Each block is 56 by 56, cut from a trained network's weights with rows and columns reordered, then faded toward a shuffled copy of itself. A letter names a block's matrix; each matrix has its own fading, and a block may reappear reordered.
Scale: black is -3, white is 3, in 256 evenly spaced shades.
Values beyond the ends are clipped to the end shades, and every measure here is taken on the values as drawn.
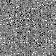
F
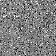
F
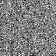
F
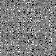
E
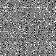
E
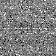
E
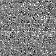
E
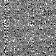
E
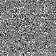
E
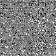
E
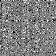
F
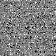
E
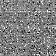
E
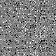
E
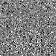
F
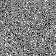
F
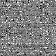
E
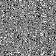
F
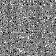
F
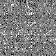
E
